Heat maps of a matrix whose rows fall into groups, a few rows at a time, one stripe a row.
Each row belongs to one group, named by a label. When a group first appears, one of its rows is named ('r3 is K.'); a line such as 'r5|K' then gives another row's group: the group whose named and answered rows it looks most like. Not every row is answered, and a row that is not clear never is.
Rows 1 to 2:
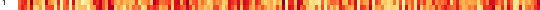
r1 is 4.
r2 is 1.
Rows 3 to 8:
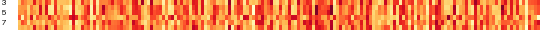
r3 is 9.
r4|9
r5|9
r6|1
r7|9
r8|9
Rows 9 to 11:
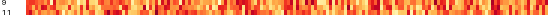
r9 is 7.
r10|7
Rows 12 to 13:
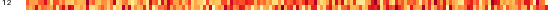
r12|7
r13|7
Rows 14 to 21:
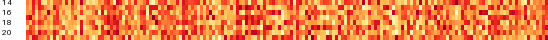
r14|1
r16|9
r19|9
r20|4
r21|7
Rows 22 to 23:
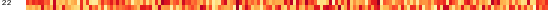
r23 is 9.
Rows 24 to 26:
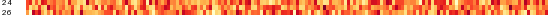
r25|9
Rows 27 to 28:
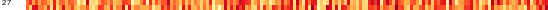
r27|7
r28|7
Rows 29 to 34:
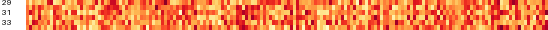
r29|9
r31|4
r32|1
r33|7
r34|4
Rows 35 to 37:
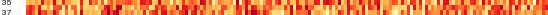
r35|9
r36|1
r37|4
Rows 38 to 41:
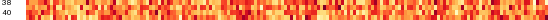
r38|7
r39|9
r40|7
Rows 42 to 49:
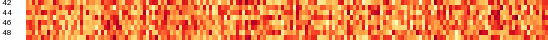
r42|4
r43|1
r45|9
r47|1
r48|9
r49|7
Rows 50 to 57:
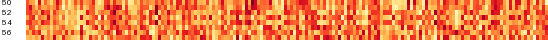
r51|1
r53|9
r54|7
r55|9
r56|1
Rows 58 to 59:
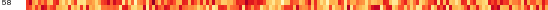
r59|7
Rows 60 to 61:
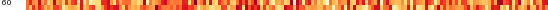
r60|4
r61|1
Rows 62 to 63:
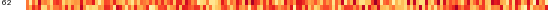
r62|1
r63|1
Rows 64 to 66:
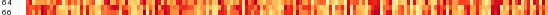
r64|1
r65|7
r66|7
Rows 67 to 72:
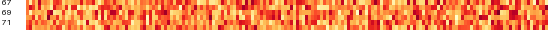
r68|4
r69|9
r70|9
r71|7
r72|1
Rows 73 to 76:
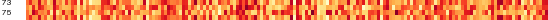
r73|4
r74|4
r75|7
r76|4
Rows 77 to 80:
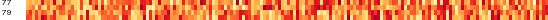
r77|9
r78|9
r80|7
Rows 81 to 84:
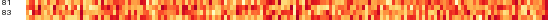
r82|4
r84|9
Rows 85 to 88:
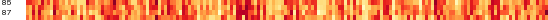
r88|1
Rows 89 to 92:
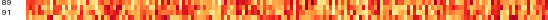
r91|1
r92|9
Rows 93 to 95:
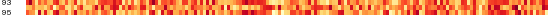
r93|4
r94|9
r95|4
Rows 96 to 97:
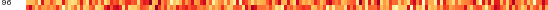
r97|1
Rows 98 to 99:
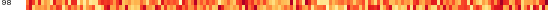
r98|4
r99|1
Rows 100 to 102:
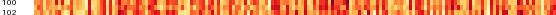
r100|9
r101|9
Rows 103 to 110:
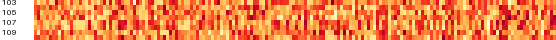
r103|9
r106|4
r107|9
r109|7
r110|7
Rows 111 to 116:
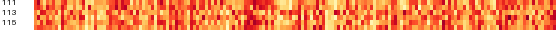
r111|4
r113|7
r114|4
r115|4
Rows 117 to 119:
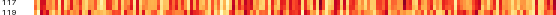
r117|7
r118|7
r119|1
